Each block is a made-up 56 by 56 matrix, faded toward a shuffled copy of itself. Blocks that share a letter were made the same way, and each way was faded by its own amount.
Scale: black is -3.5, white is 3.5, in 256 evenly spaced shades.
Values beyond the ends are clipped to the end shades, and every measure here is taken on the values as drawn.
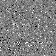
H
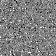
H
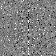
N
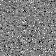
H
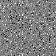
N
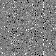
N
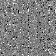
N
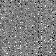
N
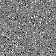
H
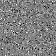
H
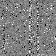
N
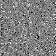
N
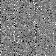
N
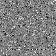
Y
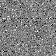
Y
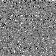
H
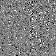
N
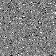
H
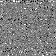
H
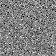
Y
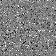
Y
